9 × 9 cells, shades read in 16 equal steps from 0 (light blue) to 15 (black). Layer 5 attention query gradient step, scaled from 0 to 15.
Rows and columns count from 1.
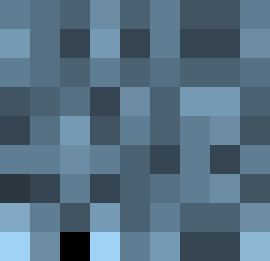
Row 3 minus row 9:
6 2 -7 6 2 3 -2 -2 5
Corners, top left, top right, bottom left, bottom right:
6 6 0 2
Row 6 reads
6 6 5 6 8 10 6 10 6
